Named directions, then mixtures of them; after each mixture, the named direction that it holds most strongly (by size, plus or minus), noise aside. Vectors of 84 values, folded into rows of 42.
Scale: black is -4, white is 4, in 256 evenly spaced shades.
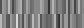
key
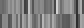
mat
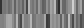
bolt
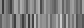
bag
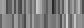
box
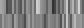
box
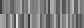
key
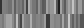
bolt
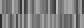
mat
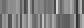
mat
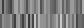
bag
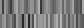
bag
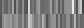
bolt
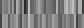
mat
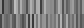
bag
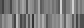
bag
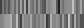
bolt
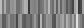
mat
